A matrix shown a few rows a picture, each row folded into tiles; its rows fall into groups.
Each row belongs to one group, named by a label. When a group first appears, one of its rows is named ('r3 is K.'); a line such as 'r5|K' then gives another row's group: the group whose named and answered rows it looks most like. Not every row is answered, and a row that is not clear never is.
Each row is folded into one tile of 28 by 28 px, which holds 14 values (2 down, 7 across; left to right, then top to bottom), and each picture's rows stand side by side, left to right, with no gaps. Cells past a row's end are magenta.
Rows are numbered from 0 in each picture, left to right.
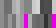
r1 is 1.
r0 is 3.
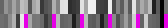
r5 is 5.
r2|1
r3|1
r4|3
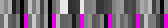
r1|5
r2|1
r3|5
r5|5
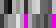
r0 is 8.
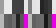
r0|1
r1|1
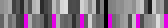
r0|5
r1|1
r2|1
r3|5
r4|3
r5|8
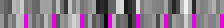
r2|8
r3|5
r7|3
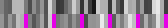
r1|3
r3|8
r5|8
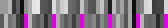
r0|5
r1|1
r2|1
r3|8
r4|5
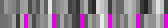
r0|3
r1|3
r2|5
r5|8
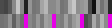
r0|8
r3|8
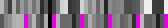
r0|8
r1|5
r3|5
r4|5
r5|1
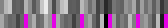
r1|8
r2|1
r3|5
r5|5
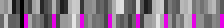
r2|8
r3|5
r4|1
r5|8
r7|8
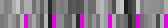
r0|3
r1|5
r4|1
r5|3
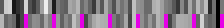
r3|8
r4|3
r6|8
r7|5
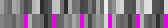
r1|1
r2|8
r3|3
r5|1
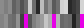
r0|5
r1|8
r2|1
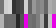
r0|1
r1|3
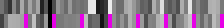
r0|8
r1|5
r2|8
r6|3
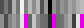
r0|3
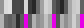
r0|1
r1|8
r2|8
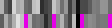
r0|8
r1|1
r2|5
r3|8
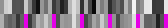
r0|1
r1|8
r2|8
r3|8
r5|1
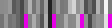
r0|5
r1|5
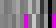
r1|5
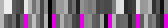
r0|1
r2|5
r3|5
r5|5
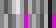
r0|8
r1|5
